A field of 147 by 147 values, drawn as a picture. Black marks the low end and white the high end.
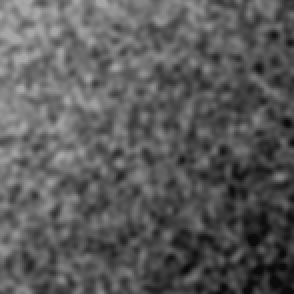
Histogram: bell-shaped. Odd rows or columns: none. Grain: blotchy. Slope: up to the top left. Ninth with the highest average: top left. Mirror symmetry: none. Stripes: none.
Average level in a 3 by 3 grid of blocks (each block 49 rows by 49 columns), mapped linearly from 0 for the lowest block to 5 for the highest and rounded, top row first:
5 4 2 / 4 3 1 / 3 1 0
